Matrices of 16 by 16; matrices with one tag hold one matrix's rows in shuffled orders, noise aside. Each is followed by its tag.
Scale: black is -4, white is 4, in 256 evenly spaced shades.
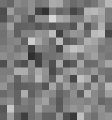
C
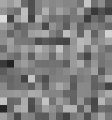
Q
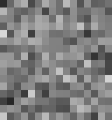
Q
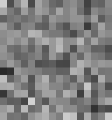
Q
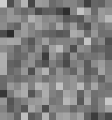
Q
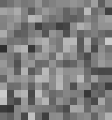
Q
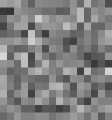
Q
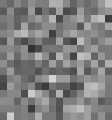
C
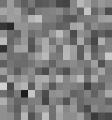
Q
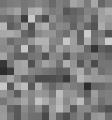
Q
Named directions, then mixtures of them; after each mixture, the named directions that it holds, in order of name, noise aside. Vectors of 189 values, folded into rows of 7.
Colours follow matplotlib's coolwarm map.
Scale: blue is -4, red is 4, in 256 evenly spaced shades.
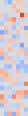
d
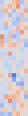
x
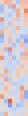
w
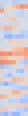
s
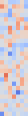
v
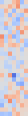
x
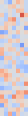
d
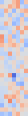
x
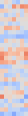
s, w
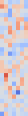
v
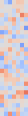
d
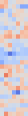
s, v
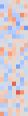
d, v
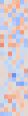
x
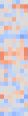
s, w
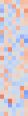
w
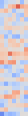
s, x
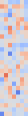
v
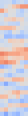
s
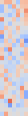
w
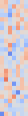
v, w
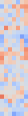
s, w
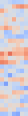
s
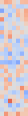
s, w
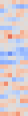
s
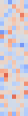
d, v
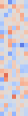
d, v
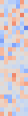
d, x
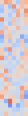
w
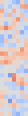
s, x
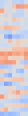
s
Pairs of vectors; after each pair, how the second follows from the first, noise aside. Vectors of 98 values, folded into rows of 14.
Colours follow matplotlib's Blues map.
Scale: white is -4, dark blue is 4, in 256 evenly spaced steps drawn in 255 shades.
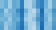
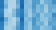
wrapped around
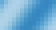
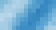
copied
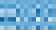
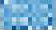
wrapped around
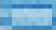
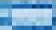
scaled up
